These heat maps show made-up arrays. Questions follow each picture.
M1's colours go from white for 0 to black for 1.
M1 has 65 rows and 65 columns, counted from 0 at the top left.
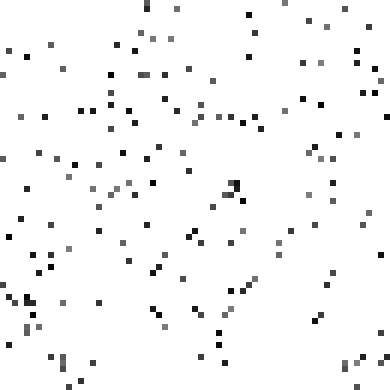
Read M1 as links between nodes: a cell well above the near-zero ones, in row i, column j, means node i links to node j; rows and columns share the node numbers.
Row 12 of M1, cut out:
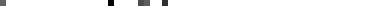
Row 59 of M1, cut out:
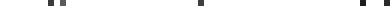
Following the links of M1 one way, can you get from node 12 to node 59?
yes
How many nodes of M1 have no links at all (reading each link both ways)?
2
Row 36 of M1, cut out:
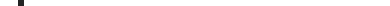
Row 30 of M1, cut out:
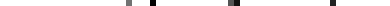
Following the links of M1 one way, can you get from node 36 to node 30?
yes
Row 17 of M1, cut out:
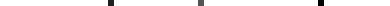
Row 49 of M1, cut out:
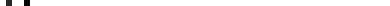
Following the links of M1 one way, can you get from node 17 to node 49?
no
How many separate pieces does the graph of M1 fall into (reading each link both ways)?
3
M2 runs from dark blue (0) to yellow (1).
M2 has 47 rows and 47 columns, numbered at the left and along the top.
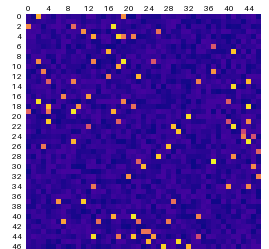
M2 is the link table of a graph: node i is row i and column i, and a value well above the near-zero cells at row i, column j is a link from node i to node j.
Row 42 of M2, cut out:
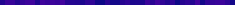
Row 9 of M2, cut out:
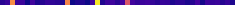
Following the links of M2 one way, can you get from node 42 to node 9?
no
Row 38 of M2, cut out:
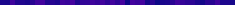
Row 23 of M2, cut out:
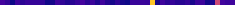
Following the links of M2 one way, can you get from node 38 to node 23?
no
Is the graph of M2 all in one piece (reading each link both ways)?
no
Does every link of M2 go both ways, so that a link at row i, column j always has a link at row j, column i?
yes
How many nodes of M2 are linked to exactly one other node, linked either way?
5
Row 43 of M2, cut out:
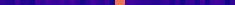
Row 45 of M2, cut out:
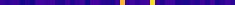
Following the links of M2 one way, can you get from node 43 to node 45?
yes
